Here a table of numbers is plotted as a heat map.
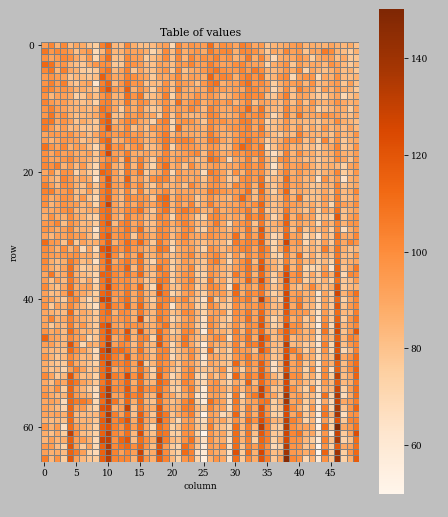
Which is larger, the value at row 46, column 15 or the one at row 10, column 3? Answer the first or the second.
the first
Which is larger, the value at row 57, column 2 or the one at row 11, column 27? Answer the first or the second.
the second
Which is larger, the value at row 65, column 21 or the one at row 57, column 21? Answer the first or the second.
the second
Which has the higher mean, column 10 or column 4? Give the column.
10
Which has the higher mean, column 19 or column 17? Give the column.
19
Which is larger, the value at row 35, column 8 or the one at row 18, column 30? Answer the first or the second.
the second
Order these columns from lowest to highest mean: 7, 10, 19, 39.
7, 39, 19, 10
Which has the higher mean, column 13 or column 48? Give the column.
13
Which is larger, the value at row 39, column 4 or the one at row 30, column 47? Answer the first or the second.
the first
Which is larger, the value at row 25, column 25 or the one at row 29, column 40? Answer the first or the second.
the second
